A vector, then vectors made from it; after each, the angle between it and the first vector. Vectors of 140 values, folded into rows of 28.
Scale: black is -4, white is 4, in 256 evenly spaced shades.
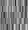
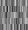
partly opposed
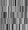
nearly parallel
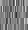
partly opposed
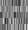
orthogonal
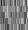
partly aligned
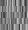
nearly parallel
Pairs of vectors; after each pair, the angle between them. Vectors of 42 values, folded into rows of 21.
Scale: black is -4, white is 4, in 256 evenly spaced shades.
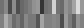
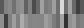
partly opposed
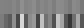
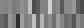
partly aligned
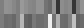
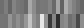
partly opposed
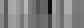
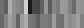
partly aligned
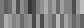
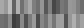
partly opposed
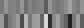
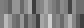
partly opposed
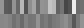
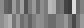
nearly parallel
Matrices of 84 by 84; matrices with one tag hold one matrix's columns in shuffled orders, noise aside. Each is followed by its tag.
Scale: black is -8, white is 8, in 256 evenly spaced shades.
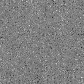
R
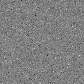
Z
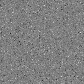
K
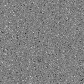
K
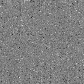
R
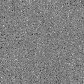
R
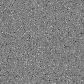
K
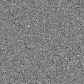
Z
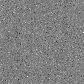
K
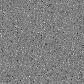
K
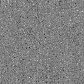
R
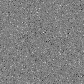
K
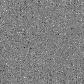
R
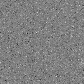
K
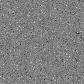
K
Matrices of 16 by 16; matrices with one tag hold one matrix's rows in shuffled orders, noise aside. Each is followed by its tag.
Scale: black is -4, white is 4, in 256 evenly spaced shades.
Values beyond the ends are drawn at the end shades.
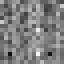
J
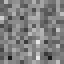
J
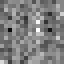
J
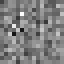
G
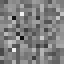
G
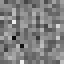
G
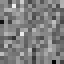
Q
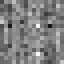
J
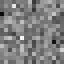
Q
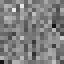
Q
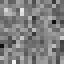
Q
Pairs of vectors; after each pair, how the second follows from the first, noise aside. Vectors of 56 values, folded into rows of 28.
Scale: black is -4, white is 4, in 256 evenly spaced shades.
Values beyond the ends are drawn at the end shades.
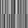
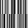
scaled up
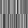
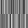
reversed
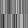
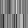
copied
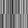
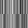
negated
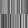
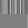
partly zeroed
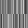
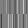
partly zeroed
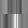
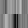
negated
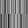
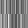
negated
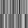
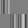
partly zeroed
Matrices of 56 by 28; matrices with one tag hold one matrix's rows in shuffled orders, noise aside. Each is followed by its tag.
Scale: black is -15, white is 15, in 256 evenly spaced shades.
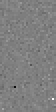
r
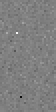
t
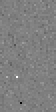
t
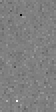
t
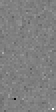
r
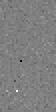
t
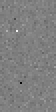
t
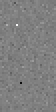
t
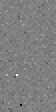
t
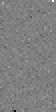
r
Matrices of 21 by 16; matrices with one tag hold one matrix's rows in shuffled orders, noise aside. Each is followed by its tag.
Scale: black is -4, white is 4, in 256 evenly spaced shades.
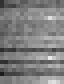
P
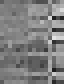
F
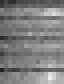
P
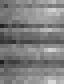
P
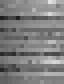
P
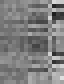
F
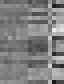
F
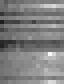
P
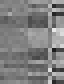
F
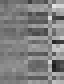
F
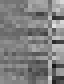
F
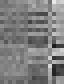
F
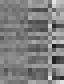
F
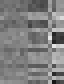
F
